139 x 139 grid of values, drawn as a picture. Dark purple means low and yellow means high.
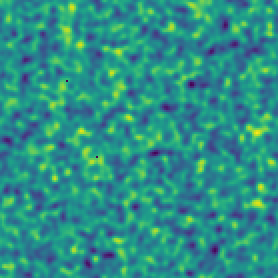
There are two isolated cells, each far lower than the cells round it. No seam splits the table. No regular stripes run through it. On average the colour sits 50% of the way up the scale. No row or column stands out. The histogram is bell-shaped. The field is mottled with small blotches.
